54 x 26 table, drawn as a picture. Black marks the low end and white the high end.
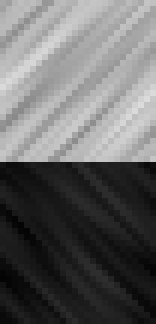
The table splits into 2 rows of 1 panel. Panel 1,1: high, slanting up to the right. Panel 2,1: very low, slanting down to the right, faint in contrast.
